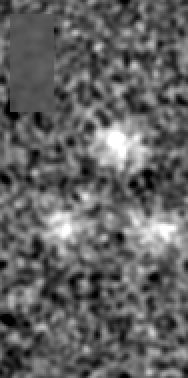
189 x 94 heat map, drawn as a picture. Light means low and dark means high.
An odd patch, calmer than its surroundings, sits in the top left. The top left is the calmest part. Three dips sink into the field. On average the colour sits 60% of the way up the scale.
